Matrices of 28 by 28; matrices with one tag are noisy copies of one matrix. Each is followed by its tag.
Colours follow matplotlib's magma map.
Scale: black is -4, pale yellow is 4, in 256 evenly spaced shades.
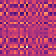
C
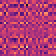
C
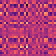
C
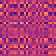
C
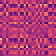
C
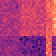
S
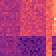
S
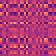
C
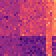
S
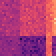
S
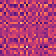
C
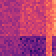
S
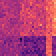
S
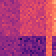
S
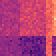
S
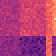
S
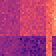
S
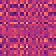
C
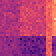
S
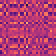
C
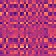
C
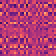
C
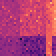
S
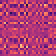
C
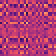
C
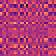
C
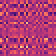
C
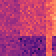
S
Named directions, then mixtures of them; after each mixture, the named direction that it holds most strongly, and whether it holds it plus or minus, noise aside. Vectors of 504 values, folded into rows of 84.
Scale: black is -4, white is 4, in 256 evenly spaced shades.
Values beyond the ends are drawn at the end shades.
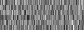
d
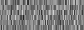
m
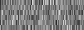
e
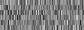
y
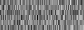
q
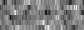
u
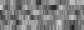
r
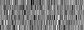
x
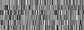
y, plus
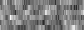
u, minus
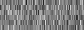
y, minus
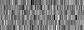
x, plus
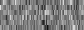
u, minus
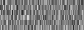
d, minus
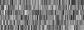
q, plus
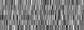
d, plus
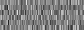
y, plus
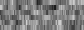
r, plus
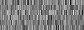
m, plus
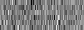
x, plus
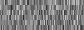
m, plus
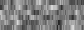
r, minus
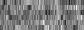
u, plus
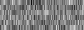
x, plus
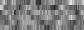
r, plus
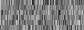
e, minus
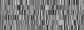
m, minus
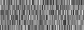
e, minus
